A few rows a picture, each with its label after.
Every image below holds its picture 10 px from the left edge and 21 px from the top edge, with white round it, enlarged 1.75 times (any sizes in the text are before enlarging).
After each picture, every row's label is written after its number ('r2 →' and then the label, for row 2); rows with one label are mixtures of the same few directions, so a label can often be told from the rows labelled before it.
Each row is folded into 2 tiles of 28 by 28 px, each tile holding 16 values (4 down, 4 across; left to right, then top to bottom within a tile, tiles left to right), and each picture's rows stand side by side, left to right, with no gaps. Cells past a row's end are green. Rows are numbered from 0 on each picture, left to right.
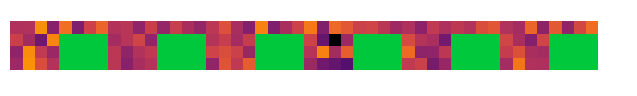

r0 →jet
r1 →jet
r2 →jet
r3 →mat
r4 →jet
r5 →jet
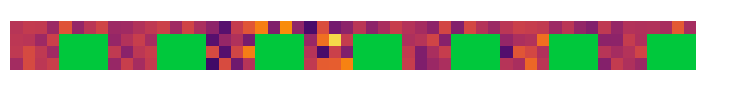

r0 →jet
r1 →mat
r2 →mat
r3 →mat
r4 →jet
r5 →jet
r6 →mat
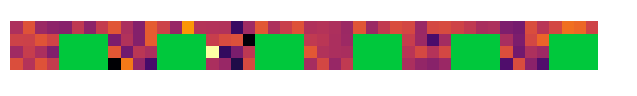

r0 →mat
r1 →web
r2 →jet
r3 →jet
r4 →mat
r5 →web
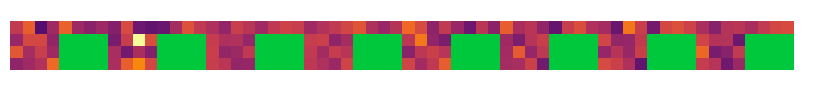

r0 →jet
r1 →mat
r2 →jet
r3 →mat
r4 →web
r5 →mat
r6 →jet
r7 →jet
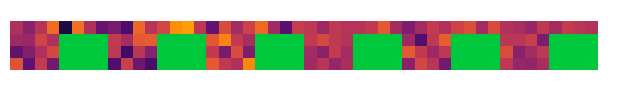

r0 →jet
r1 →web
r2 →mat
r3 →web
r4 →web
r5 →jet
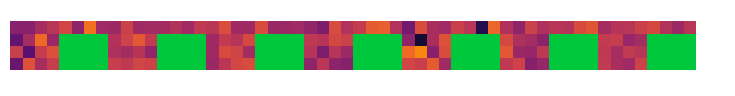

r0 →mat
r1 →mat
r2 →jet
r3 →web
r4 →web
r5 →jet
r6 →mat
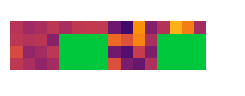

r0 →jet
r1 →web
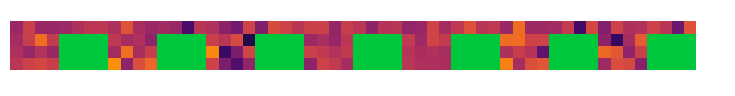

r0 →mat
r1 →web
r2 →jet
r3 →web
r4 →web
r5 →mat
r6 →web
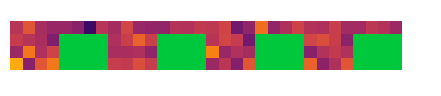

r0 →web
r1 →mat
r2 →jet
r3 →web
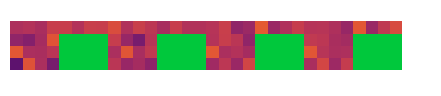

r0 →web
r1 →mat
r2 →jet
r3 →jet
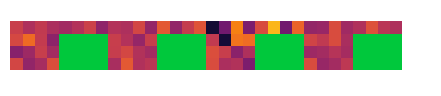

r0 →web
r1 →jet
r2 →web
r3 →web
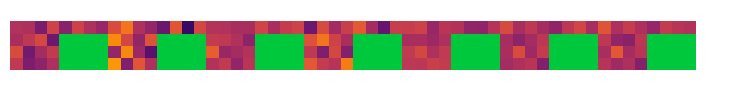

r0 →jet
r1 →mat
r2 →jet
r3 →mat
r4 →web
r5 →mat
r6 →mat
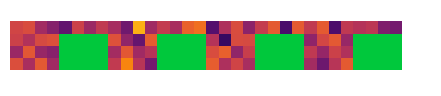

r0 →mat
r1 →jet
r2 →web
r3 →jet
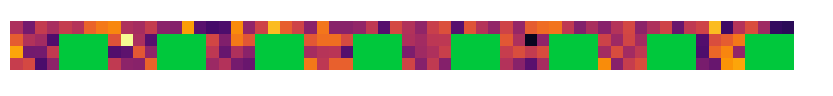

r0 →jet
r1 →web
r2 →web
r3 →mat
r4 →jet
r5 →mat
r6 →web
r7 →jet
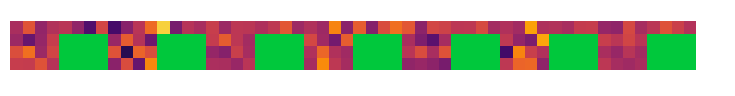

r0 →web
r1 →mat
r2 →web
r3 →jet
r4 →mat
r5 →jet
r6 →web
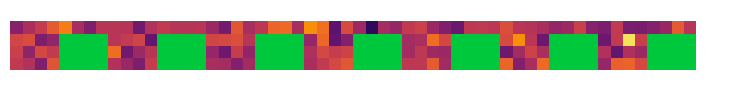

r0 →mat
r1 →jet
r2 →web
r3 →web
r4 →mat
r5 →web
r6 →mat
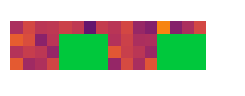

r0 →mat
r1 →jet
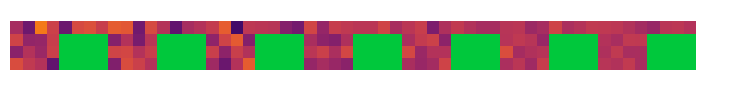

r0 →jet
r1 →web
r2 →jet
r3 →mat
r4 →jet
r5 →jet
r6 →mat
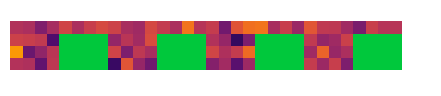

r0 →jet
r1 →web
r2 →mat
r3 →mat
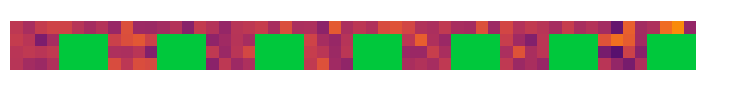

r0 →mat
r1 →mat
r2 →mat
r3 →jet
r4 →web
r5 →mat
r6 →web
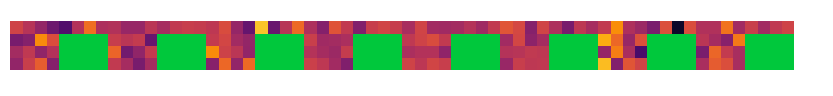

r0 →mat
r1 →jet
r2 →jet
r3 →jet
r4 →mat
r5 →web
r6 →mat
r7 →jet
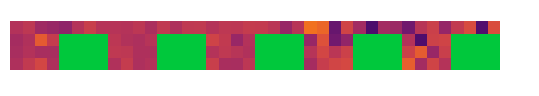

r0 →mat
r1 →jet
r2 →mat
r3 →web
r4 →web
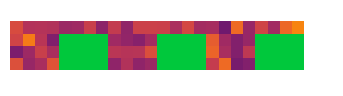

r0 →web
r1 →mat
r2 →jet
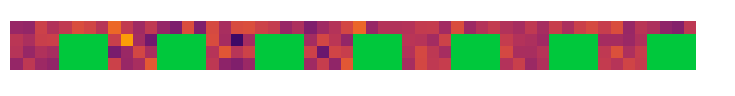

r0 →web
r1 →web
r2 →mat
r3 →mat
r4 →jet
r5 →jet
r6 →web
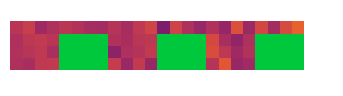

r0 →jet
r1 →jet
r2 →jet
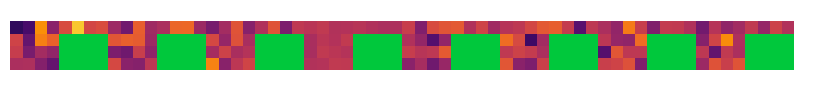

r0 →web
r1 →web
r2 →web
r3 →jet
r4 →mat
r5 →mat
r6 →jet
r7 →mat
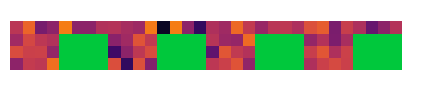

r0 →jet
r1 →jet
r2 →jet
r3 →web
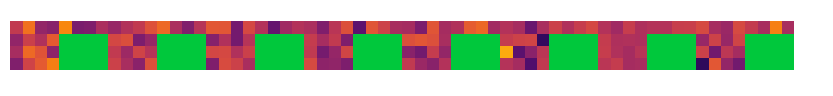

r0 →jet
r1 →mat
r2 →web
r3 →jet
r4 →web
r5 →jet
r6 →jet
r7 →web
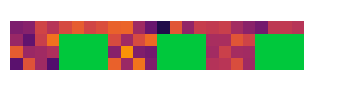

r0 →web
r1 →mat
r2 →mat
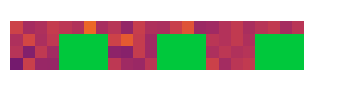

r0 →web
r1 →web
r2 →web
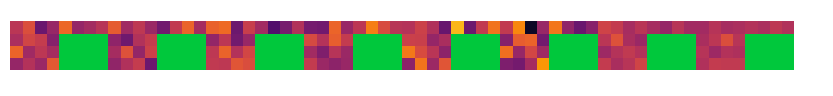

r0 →jet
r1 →mat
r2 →web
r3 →web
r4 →jet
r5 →jet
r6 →web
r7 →mat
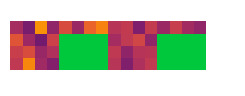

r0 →jet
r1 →jet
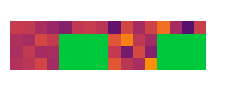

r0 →mat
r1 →mat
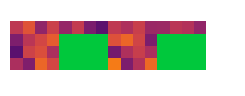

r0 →jet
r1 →web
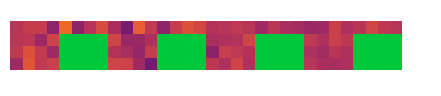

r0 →jet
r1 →jet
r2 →jet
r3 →web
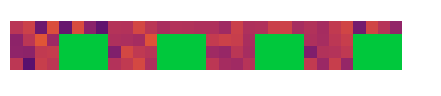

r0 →jet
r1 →jet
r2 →web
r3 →jet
